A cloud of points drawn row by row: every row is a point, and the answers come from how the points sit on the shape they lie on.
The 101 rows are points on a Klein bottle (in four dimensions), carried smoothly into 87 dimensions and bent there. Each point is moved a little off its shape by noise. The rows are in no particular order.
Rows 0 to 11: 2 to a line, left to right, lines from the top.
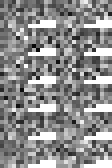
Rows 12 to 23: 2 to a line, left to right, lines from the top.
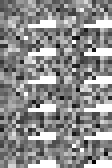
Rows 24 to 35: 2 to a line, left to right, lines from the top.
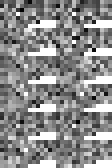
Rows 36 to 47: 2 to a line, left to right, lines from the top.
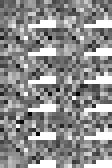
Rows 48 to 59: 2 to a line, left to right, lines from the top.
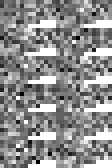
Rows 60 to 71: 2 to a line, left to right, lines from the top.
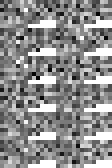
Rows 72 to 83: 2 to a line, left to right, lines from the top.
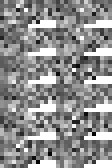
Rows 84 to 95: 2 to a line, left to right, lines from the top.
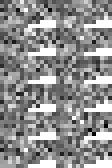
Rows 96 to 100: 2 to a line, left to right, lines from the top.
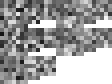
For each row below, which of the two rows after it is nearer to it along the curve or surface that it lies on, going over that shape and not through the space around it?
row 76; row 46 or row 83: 46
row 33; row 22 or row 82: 22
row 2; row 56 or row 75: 75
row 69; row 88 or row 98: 88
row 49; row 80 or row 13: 80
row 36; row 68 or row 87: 87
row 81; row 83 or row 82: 82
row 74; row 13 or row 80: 80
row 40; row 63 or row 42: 63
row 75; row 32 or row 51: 51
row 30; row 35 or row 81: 81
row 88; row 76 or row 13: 76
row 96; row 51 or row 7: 7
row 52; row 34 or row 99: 99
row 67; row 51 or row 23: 51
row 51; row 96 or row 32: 32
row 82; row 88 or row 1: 88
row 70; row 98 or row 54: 54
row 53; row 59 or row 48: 59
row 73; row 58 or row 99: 99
